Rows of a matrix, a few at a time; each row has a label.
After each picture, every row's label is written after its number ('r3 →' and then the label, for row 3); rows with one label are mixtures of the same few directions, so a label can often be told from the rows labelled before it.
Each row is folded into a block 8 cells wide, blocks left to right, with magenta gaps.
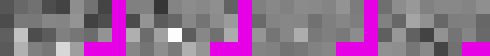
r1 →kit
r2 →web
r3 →web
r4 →web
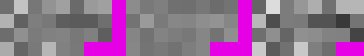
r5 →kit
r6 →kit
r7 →kit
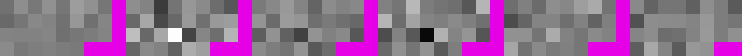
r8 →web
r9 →web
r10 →web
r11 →web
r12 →web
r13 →kit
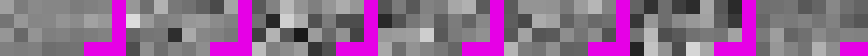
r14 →kit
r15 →web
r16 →web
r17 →web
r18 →web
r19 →kit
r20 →kit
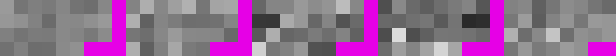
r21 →web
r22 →kit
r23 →web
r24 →kit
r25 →web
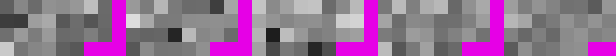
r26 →web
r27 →web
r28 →kit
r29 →kit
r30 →web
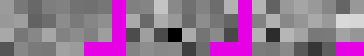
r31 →web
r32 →web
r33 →kit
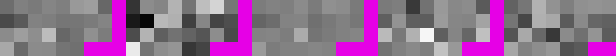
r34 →web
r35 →web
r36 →web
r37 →web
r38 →web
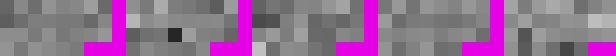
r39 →web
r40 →web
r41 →web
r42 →kit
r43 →kit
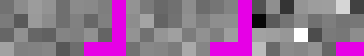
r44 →web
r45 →web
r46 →web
